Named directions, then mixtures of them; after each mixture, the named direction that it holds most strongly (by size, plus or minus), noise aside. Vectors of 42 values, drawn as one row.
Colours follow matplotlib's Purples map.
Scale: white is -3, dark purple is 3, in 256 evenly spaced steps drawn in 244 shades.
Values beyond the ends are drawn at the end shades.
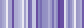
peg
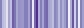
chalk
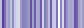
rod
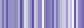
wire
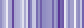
peg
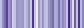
chalk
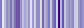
rod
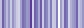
rod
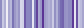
wire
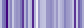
peg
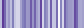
rod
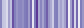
chalk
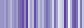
peg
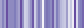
wire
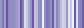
wire
